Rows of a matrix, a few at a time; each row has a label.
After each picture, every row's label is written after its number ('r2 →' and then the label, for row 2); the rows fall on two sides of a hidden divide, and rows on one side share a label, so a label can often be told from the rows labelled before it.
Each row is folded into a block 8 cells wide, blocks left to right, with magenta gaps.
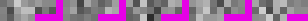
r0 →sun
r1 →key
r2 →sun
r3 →sun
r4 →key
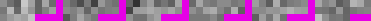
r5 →key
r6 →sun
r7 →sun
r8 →sun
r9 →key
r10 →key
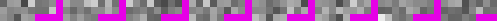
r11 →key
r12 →key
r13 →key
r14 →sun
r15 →key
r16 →sun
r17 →key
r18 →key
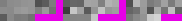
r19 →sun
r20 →key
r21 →sun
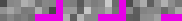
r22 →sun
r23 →key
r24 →sun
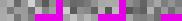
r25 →key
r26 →key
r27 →key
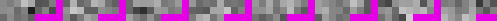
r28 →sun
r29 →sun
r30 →key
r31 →key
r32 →sun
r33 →sun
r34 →sun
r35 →key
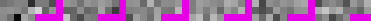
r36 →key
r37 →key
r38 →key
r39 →key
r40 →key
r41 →sun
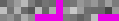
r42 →key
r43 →sun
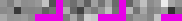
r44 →key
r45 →key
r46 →sun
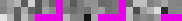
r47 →key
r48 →key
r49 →sun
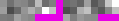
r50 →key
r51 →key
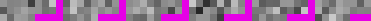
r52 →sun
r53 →sun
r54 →sun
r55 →key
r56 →key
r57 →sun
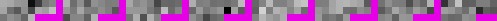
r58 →key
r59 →sun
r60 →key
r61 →sun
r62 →sun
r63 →sun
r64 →sun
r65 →sun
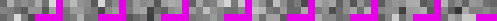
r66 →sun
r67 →sun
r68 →sun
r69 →sun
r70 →key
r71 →key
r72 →sun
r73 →key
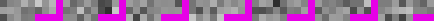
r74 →sun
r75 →key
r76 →key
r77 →key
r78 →key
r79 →sun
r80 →sun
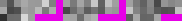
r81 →key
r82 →key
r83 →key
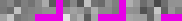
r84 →key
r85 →key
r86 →key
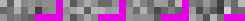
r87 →sun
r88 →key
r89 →sun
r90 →key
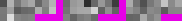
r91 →key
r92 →sun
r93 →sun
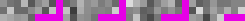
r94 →key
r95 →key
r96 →key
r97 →key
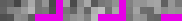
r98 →sun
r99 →key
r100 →key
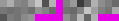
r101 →sun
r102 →key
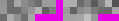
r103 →key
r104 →key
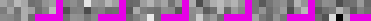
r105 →key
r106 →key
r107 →sun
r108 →key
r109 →key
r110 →sun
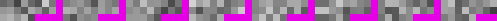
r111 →key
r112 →sun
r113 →sun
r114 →key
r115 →sun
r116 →sun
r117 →key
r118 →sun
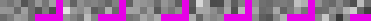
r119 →sun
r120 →sun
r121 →sun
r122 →sun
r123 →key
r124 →key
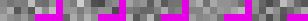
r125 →key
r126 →sun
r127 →key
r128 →key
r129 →key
